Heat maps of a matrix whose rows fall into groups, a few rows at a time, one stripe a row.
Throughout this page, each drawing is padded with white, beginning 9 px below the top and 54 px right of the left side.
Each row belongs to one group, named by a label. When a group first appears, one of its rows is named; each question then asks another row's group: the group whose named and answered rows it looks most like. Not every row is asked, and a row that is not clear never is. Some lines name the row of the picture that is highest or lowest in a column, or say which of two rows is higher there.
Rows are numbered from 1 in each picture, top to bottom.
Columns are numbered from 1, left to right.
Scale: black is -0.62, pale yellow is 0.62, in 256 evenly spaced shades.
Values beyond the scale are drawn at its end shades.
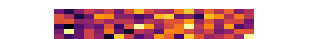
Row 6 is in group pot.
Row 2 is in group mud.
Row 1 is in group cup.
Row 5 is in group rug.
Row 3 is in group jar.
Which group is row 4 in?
cup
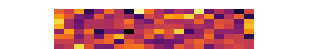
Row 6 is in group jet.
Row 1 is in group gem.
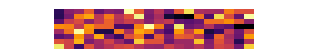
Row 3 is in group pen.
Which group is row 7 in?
gem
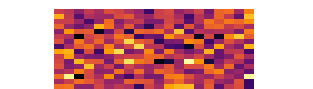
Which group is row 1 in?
pot
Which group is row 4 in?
mud
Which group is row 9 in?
jet
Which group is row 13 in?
pen
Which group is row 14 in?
rug
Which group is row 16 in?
jar
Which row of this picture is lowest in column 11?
11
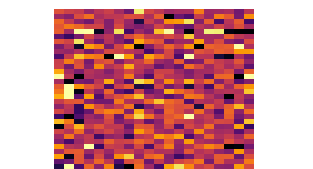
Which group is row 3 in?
jar
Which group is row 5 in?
pen
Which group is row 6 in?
cup
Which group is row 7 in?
gem
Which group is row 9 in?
pot
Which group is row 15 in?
cup
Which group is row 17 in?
rug
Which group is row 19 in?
pen
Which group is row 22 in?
cup
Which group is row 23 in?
rug
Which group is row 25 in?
gem
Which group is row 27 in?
cup
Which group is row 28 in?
pen
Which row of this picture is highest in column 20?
14
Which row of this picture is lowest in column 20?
5
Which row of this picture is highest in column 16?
5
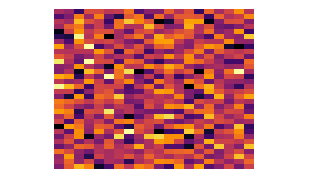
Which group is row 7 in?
pen
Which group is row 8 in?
pen
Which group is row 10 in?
jar
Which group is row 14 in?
jet
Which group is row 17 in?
mud
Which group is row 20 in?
jar
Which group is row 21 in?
jet
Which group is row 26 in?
pen
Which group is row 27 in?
mud
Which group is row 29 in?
jar
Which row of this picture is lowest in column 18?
8
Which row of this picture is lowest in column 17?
24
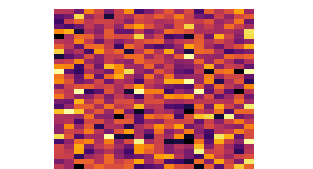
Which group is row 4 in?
cup
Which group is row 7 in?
gem
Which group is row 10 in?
cup
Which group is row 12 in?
jet
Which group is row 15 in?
jar
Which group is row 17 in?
gem
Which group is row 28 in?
gem
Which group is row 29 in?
gem
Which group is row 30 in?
mud
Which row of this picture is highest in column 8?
13
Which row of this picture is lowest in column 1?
6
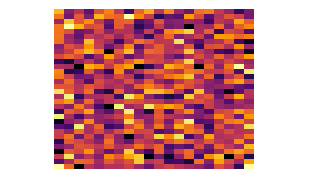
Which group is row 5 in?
jar
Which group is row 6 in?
pot
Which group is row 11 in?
cup
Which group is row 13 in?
pot
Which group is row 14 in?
jar
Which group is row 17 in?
pen
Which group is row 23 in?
cup
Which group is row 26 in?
mud
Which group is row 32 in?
rug
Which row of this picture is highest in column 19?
12
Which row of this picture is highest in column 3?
24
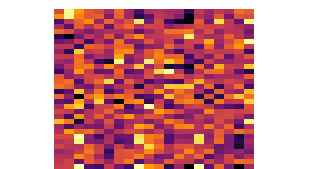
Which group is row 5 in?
jar
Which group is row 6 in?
cup
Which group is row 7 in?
pot
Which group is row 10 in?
pen
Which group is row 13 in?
pen
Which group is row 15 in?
jet
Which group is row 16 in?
jar
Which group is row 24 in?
cup
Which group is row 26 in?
gem
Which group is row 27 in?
gem
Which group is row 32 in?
gem
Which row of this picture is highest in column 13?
16
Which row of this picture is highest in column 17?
3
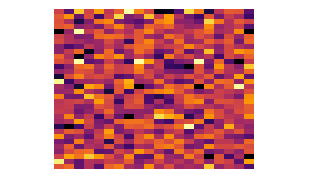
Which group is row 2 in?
jet
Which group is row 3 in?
mud
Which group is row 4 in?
jet
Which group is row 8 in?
cup
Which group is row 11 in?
gem
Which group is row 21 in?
mud
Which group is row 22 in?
mud
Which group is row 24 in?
cup
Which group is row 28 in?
mud
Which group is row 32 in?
jet
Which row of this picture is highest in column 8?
1
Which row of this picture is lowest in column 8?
22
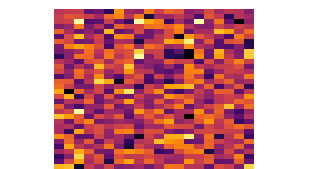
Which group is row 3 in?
gem
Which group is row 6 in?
pot
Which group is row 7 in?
jar
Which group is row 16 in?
jar
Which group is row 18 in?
rug
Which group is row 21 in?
gem
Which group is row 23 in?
pen
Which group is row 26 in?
jar
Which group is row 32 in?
rug
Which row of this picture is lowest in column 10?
2
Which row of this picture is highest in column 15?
3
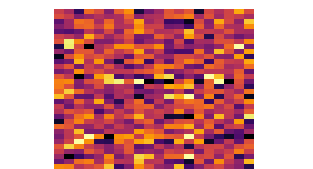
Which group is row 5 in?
cup
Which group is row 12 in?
mud
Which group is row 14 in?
mud
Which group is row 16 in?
jar
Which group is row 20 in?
cup
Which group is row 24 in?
jar
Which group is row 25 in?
gem
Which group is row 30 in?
cup
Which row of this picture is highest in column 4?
26
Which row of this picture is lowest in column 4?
8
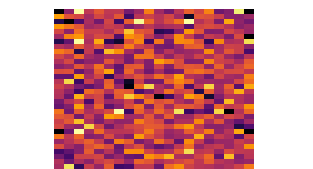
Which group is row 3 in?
cup
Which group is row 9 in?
jet
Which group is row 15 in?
rug
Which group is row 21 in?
pen
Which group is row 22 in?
jet
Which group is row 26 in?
gem
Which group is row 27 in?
pot
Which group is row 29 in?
cup
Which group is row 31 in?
cup
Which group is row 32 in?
rug
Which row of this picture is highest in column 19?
1
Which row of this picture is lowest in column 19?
24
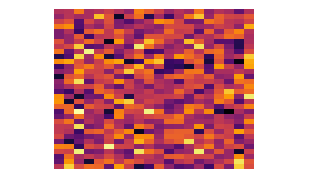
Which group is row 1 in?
gem
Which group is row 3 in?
mud
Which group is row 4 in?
rug
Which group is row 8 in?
gem
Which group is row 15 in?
pot
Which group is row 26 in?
cup
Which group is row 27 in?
cup
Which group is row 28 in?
jet
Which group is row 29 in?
gem
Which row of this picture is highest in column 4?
9
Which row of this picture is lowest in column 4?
31
